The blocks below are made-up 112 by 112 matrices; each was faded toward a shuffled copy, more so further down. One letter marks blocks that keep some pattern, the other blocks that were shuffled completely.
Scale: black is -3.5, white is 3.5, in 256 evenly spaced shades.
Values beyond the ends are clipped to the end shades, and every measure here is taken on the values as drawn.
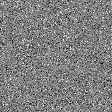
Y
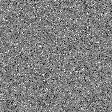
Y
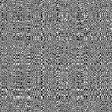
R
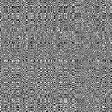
R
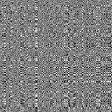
R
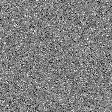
Y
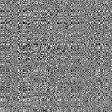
R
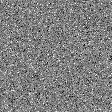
Y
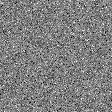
Y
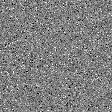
Y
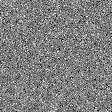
Y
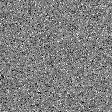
Y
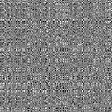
R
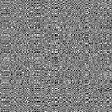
R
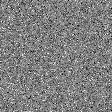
Y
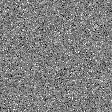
Y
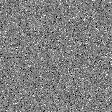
Y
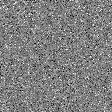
Y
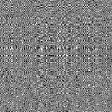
R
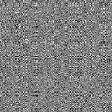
R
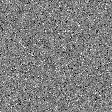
Y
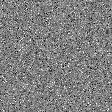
Y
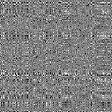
R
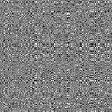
R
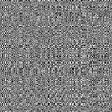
R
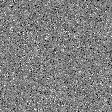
Y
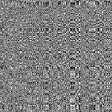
R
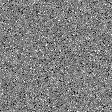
Y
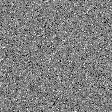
Y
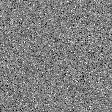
Y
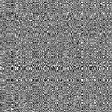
R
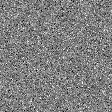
Y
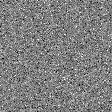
Y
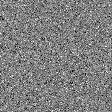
Y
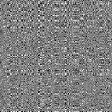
R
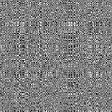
R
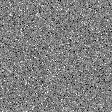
Y
